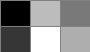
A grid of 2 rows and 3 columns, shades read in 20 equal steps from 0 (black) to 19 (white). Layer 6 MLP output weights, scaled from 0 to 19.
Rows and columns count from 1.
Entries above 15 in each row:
0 1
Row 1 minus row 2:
-4 -5 -4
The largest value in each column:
4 19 13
